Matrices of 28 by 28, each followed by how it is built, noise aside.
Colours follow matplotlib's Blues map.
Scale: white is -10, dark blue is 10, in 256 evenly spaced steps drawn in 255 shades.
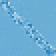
banded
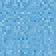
low rank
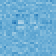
low rank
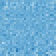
low rank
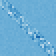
banded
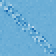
banded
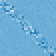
banded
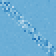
banded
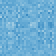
low rank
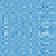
low rank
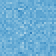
low rank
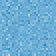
low rank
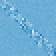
banded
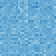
low rank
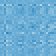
low rank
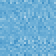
low rank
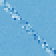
banded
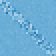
banded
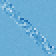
banded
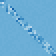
banded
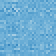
low rank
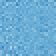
low rank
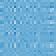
low rank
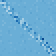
banded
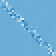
banded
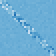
banded
